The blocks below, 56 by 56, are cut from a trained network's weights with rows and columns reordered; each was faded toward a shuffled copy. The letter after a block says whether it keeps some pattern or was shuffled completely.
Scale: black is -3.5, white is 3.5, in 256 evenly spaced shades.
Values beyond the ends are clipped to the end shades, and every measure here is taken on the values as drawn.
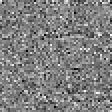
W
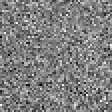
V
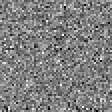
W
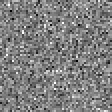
V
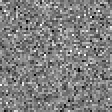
V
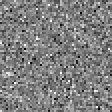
V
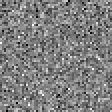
V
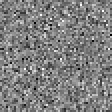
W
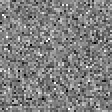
V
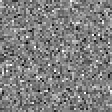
V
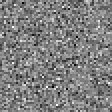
V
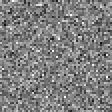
V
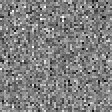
W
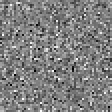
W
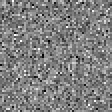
V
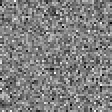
W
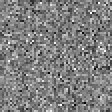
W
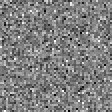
W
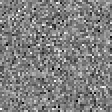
W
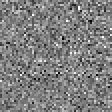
W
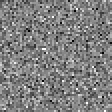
V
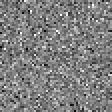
V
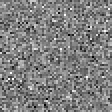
V
